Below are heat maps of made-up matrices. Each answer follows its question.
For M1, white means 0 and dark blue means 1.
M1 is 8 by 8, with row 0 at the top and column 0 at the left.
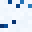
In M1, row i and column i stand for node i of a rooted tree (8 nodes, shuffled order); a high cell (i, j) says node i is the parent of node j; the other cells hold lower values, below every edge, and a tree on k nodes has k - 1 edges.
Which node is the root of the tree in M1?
6
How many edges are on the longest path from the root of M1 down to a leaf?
3
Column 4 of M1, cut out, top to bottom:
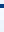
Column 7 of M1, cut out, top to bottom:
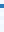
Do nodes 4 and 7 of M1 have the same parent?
yes
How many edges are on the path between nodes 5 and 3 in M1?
1
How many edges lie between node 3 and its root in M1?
3
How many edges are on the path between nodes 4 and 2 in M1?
4
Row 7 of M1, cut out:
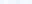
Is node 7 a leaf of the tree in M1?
yes
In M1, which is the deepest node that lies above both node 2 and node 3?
0
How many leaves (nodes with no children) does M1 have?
4
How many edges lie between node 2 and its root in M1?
2
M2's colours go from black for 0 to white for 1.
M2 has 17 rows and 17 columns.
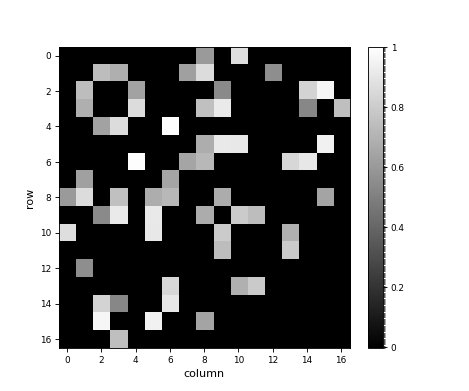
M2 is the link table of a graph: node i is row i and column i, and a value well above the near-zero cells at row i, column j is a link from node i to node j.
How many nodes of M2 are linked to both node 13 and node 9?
2
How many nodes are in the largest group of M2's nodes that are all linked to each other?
3
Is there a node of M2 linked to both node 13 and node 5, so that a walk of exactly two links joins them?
yes
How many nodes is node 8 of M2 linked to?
7
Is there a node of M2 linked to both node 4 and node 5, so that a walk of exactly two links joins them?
no
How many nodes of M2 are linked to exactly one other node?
2
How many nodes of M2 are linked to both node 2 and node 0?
0
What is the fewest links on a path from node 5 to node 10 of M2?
1
